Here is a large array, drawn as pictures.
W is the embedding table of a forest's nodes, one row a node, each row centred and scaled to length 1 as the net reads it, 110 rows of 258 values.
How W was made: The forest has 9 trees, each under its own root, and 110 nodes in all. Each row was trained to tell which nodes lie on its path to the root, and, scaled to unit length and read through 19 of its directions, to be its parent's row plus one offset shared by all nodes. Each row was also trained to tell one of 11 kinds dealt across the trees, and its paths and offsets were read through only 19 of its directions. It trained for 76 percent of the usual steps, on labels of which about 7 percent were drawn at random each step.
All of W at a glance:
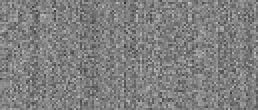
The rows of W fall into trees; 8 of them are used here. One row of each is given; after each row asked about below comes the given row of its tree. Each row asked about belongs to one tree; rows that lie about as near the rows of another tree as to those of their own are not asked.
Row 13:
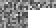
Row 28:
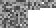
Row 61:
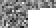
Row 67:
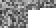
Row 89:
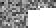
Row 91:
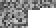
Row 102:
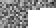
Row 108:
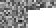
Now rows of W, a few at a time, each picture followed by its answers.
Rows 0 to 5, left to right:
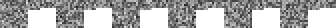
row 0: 102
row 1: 61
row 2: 108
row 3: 108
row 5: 89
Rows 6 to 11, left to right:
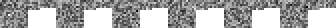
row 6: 61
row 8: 28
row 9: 67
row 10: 89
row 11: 89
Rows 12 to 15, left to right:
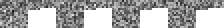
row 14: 89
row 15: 108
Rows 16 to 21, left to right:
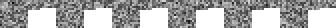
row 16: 89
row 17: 61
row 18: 108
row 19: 108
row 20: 108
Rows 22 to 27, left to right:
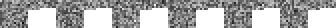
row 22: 67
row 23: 102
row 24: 91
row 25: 28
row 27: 67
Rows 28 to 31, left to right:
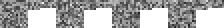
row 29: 91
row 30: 13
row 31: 89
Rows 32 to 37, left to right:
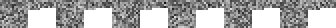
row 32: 13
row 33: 67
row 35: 108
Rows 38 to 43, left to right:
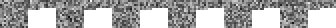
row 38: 61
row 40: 28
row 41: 13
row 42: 28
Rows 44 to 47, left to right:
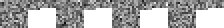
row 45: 108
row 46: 108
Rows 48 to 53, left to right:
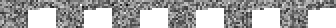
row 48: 13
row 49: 61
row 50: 67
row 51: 28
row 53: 67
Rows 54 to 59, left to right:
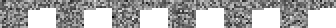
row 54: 28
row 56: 89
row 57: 102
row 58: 28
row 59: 108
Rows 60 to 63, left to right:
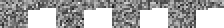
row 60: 28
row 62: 61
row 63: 13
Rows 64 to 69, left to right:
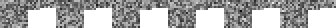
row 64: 108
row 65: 108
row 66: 61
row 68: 108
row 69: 91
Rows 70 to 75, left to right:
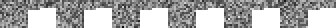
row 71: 61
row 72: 89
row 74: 67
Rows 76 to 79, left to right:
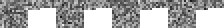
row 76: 102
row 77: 61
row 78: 13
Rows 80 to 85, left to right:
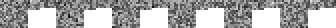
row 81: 91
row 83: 67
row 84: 91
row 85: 61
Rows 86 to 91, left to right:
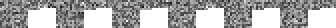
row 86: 89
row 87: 13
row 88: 28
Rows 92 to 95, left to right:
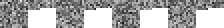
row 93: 102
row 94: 102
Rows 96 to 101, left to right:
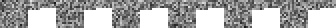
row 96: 61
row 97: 61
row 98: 28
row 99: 28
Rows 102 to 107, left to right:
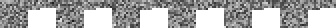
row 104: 61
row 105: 102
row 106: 61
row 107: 91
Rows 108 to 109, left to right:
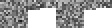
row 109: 67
